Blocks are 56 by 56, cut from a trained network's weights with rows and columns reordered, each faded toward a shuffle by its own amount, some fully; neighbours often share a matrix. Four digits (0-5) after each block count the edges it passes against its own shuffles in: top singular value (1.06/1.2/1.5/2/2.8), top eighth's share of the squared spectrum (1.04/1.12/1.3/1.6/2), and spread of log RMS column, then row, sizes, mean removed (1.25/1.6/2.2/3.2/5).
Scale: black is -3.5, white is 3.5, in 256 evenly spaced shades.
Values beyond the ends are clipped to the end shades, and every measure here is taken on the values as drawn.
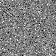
0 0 0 0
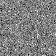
2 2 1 0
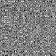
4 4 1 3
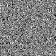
2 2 1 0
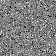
1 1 0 0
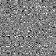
3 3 0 2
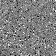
0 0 0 0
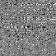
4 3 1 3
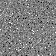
0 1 0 0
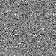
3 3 0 2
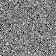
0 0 0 0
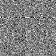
3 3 0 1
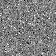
0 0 0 0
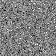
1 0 0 0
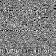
3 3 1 2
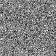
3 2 0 1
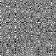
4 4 2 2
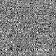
3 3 1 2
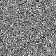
2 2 0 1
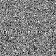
3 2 1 1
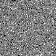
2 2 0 1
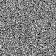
2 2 0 0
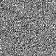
3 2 0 1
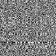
4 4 1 2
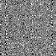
3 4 2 2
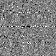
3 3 0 2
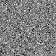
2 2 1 0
